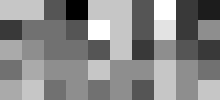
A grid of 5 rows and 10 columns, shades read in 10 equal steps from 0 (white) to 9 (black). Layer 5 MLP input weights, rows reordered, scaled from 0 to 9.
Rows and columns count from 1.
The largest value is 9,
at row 1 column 4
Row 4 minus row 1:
3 1 -2 -5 0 2 -2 2 -3 -3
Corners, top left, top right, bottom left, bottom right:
2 8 3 2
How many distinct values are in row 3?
6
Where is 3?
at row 3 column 1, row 4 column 2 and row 5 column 1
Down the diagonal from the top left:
2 5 5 4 5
